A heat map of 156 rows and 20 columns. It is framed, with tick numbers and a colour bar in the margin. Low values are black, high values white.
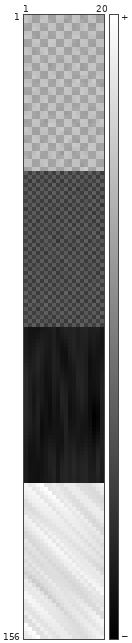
The table splits into 4 rows of 1 panel. Panel 1,1: high, checkered. Panel 2,1: low, checkered. Panel 3,1: very low, streaked downward, faint in contrast. Panel 4,1: very high, slanting down to the right, faint in contrast.
